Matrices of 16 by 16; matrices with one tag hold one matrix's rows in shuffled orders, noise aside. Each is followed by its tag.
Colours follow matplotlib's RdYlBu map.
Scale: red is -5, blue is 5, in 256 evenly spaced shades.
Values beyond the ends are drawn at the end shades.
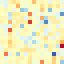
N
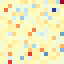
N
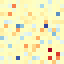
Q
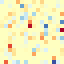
N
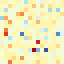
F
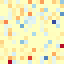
N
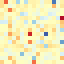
N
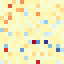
F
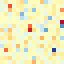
N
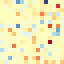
Q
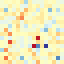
F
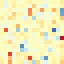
N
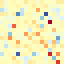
Q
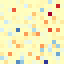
Q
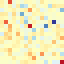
N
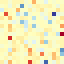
N
